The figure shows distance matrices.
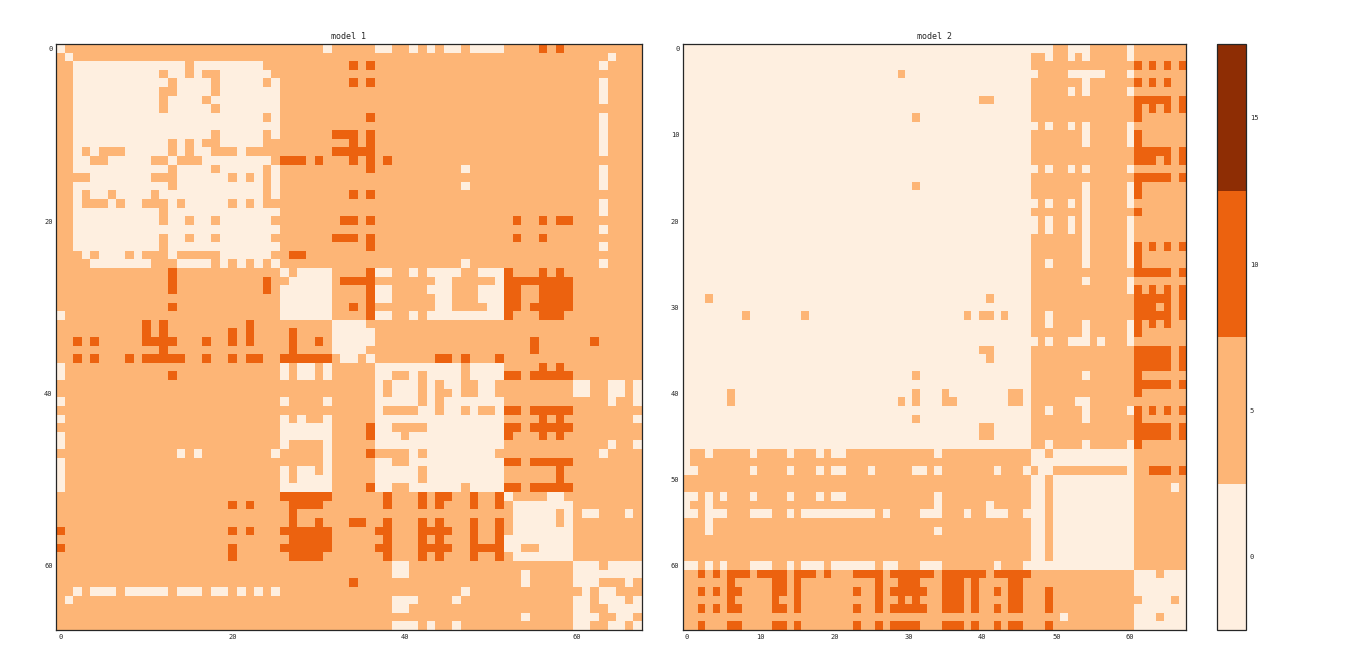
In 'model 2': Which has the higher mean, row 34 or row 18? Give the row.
18
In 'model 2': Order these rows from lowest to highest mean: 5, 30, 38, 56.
5, 38, 30, 56
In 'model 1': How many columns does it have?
68
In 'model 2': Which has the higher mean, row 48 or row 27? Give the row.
48
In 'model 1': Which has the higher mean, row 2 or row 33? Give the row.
33
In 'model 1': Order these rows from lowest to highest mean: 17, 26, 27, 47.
17, 47, 26, 27
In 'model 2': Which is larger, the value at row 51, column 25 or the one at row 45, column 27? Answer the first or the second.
the first
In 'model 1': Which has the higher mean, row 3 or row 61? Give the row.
61
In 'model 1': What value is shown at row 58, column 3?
5
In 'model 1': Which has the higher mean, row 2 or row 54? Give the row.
54
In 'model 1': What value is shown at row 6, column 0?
5
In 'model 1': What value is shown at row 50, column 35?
5
